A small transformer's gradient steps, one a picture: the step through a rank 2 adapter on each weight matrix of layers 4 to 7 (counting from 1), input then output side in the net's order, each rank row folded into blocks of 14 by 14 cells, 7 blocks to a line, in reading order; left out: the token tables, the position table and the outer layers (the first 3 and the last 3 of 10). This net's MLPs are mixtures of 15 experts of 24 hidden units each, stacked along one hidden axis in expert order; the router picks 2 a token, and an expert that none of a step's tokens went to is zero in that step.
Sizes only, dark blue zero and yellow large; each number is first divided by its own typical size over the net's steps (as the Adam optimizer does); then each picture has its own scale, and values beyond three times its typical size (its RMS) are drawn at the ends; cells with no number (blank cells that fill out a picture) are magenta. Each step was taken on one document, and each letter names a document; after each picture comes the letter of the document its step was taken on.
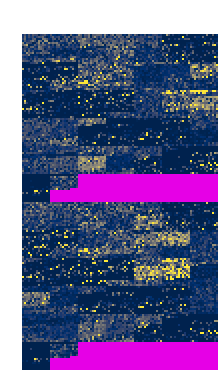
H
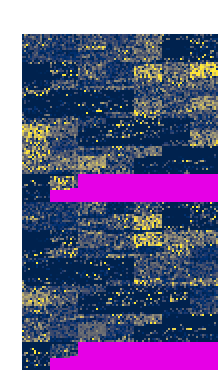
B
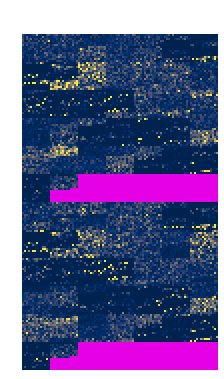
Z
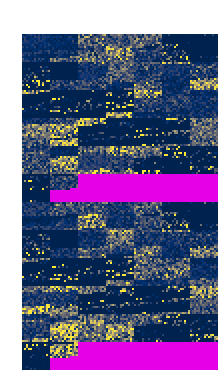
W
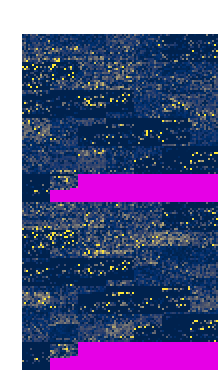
H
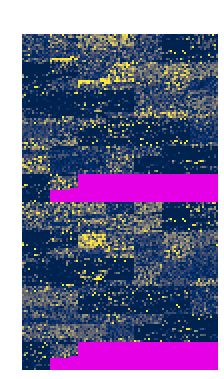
B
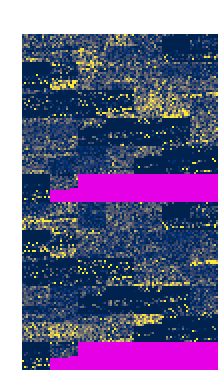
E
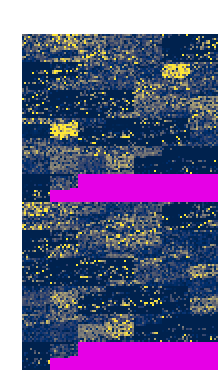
E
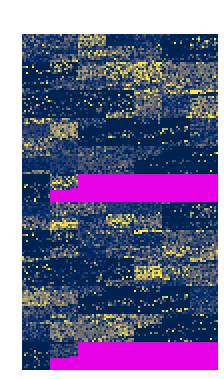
E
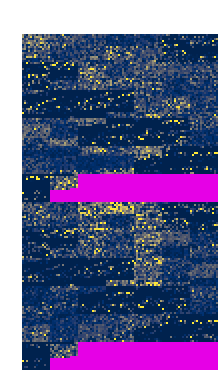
H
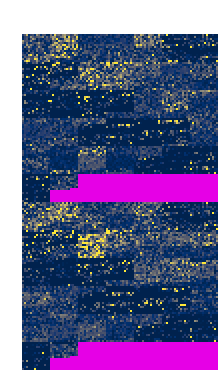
H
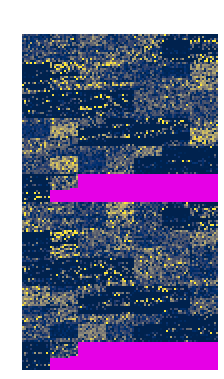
E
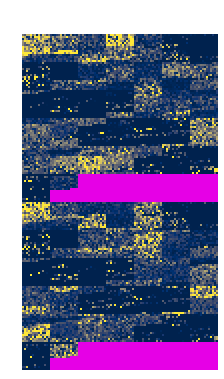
W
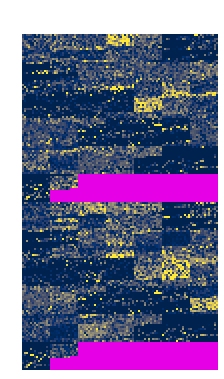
B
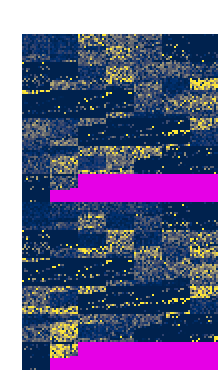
W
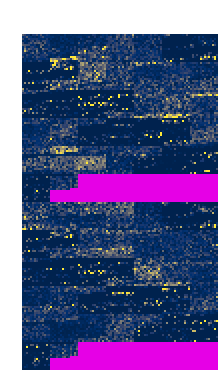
Z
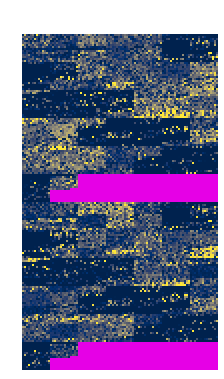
E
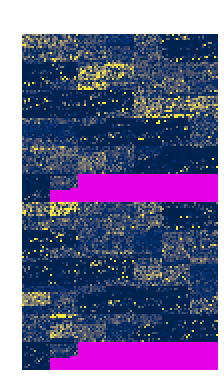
Z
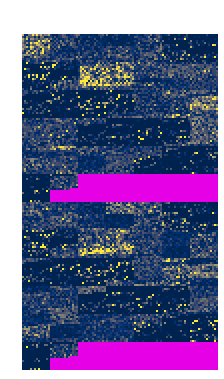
H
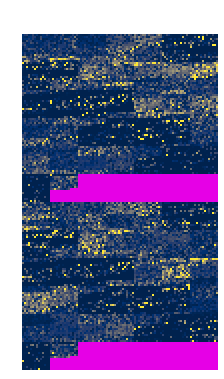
H
